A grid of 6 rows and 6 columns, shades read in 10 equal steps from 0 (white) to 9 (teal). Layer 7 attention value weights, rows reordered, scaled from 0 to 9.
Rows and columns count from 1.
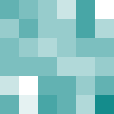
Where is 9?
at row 6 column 6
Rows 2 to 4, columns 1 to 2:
4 6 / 5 4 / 5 5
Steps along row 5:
down up same down up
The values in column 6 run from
0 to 9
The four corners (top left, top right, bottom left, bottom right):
6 0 6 9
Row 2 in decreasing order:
7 6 4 4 4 3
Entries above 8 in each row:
0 0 0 0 0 1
